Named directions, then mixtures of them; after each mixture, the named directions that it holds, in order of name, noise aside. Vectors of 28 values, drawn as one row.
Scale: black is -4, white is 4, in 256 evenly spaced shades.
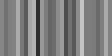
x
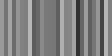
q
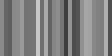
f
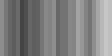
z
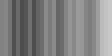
z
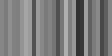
q, x, z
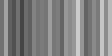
f, q, z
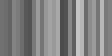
f, q, z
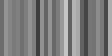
f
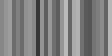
f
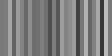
q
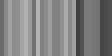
q, x, z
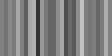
x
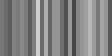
f, q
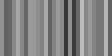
f, x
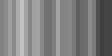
z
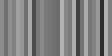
q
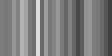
f, x, z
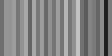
f, q, z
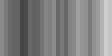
z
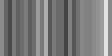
f, z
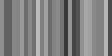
f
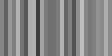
x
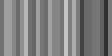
f, x, z
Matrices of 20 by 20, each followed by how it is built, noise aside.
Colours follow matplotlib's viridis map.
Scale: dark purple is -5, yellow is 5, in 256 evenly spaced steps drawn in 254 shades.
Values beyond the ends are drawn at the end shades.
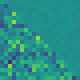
lower triangular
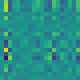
low rank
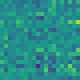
low rank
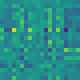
low rank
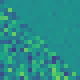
lower triangular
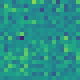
low rank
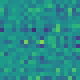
low rank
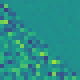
lower triangular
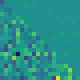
lower triangular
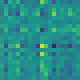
low rank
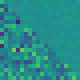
lower triangular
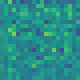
low rank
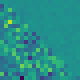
lower triangular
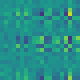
low rank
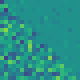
lower triangular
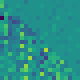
lower triangular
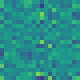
low rank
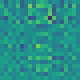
low rank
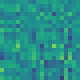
low rank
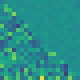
lower triangular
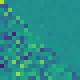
lower triangular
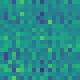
low rank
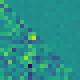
lower triangular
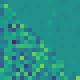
lower triangular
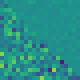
lower triangular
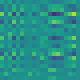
low rank
